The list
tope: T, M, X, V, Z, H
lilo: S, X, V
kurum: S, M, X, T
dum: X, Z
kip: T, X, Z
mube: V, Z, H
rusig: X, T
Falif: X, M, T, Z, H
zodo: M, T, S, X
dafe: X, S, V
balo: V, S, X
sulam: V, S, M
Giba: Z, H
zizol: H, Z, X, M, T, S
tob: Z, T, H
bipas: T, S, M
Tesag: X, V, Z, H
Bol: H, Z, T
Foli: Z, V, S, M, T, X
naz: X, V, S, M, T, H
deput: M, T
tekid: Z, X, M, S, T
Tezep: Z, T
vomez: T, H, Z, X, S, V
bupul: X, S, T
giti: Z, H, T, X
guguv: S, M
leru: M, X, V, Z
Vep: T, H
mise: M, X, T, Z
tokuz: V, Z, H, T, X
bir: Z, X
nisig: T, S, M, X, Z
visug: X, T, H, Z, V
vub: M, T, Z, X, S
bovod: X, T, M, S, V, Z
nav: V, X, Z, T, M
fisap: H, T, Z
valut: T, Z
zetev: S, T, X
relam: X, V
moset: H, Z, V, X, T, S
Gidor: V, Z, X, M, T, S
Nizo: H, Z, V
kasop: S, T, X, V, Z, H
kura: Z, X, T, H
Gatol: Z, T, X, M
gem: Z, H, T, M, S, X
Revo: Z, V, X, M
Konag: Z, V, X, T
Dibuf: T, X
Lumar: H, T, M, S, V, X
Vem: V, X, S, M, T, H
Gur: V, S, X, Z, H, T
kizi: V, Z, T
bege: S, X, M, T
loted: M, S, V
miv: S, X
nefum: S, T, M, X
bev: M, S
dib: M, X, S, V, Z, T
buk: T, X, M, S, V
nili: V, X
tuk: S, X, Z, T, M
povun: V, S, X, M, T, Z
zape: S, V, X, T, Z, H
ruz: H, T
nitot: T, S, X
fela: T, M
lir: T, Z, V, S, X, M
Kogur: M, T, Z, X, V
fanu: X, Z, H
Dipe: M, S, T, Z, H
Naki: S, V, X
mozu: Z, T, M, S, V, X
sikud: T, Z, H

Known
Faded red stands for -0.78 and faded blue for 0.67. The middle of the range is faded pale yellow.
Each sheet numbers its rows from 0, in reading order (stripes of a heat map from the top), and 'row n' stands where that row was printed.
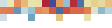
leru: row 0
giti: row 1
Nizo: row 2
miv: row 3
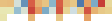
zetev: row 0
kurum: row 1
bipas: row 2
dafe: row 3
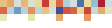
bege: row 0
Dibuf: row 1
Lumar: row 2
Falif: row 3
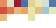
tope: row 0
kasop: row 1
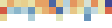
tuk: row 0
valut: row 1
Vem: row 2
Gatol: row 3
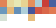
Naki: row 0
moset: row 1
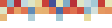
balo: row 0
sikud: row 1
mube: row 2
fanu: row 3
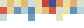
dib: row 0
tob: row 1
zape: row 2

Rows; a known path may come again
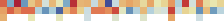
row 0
Gur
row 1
bege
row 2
nili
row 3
vomez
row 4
mise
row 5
buk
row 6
bupul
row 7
Naki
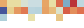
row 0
Gidor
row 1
dum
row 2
balo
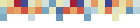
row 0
giti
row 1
Kogur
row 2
Giba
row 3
Gatol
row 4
zape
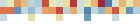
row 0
leru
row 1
fanu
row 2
kip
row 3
Konag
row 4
dib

